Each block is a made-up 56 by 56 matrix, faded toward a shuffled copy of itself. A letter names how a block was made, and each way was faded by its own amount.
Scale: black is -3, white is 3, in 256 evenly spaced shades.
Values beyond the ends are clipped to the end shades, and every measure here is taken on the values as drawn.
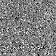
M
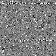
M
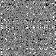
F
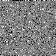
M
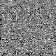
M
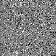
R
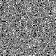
R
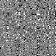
F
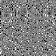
F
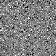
R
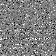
M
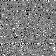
M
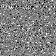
M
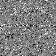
M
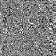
F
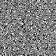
R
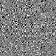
F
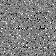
M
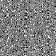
F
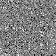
R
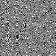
F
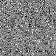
M
